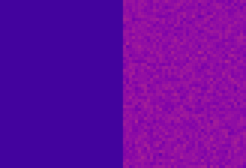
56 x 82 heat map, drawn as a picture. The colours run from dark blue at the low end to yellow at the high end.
The table splits into one row of 2 panels. Panel 1,1: very low, flat. Panel 1,2: low, fine-grained, faint in contrast.
